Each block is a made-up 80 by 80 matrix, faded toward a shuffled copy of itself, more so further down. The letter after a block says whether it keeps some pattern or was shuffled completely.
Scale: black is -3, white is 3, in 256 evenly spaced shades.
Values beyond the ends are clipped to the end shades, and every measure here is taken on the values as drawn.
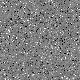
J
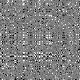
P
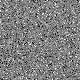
J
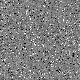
J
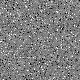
J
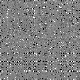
P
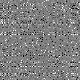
P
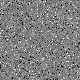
J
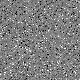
J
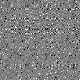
P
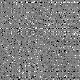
P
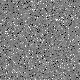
J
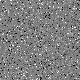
J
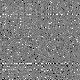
P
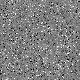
J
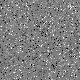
J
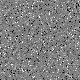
J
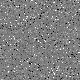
J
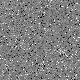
J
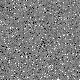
J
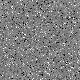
J
